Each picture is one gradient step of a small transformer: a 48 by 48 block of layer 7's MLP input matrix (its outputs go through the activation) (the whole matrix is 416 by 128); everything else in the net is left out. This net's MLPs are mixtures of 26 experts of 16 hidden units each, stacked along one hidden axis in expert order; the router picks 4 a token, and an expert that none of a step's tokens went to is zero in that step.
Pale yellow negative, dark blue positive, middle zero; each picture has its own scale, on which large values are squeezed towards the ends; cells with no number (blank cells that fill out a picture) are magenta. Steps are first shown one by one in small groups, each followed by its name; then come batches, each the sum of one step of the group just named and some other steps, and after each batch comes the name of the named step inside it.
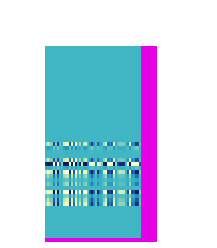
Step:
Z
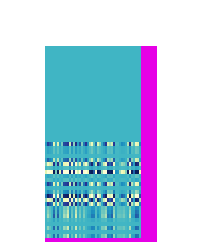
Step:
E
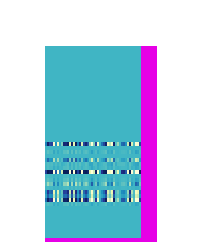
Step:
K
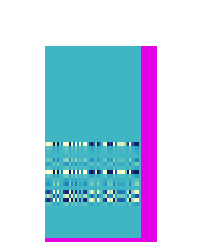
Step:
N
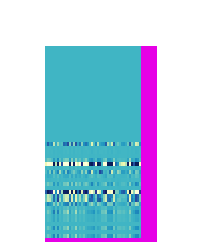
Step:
K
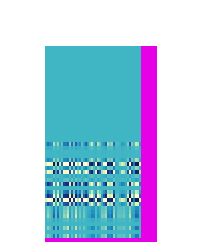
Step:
E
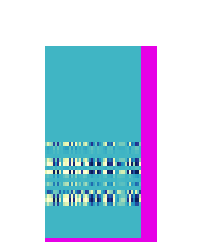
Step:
Z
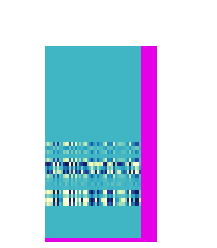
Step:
Z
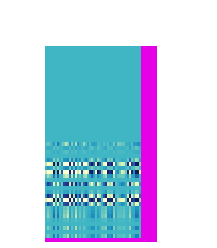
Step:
E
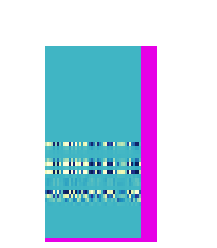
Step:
N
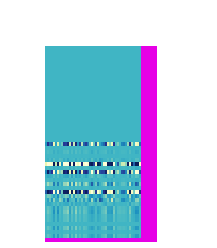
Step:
K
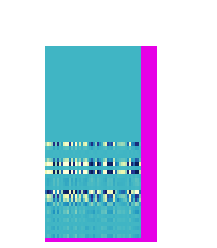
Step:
N
